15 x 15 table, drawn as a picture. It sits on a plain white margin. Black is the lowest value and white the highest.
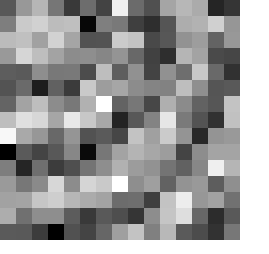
Overall the values sit about 50% of the way up the scale. Concentric rings centre on the top left. No single row or column stands out from its neighbours.
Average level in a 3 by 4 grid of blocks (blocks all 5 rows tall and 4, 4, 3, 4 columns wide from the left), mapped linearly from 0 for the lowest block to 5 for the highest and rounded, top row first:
5203
3342
2333
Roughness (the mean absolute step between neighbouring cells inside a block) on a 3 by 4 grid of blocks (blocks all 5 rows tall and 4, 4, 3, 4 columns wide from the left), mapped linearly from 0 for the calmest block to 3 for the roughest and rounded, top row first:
0311 | 2301 | 1111
